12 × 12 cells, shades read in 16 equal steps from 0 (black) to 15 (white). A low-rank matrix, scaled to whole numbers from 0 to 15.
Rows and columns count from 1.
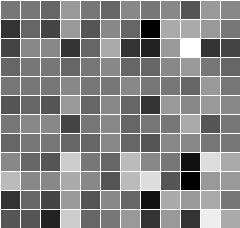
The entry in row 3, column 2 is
8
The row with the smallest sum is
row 3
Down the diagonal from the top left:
7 6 8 6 7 8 6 5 7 0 10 10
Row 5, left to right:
7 7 7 8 7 7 8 7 7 6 9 7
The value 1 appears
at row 9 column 10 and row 11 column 8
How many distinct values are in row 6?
5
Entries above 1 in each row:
12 11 12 12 12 12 12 12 11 11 11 12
